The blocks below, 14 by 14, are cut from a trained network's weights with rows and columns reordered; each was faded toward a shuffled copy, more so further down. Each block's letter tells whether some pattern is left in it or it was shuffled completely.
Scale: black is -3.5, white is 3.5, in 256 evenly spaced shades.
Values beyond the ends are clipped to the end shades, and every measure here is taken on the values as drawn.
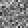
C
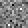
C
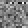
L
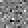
C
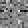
L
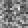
L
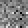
L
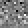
C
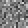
C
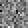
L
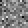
C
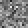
C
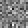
L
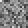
C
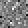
C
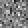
C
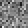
C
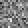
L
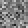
C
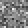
C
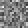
L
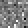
C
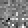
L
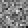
C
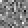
C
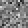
C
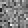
C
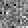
C
